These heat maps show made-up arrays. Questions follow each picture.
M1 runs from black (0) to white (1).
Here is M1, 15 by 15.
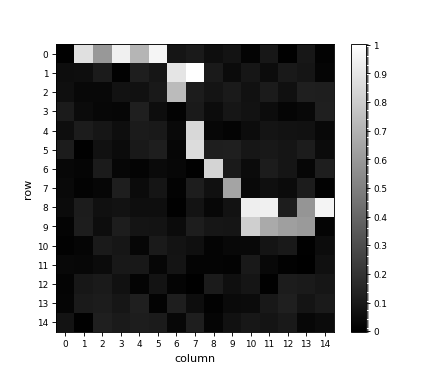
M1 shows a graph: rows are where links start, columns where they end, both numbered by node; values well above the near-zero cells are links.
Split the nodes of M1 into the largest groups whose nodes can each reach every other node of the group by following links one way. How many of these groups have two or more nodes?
0
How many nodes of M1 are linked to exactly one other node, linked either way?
3
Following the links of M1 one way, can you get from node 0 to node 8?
yes
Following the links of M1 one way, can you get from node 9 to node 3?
no
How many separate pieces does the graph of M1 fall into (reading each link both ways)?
1
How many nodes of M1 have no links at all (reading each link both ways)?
0
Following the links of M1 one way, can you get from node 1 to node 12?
yes
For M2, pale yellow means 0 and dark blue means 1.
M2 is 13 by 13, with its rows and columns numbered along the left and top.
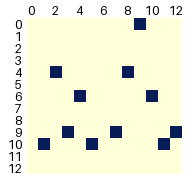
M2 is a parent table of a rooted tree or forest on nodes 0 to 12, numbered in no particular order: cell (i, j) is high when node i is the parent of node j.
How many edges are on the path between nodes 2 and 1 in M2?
4
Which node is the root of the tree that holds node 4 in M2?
6
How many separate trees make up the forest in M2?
2
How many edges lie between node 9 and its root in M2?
1
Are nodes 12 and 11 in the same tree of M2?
no
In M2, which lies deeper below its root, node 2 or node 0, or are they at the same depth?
node 2
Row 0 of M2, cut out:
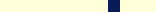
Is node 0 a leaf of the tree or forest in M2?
no
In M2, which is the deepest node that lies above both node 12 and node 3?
9
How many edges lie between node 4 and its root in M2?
1
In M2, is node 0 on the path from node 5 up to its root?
no
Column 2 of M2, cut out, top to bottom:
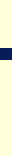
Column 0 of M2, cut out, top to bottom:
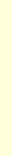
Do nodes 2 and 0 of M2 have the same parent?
no
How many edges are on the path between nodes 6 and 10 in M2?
1
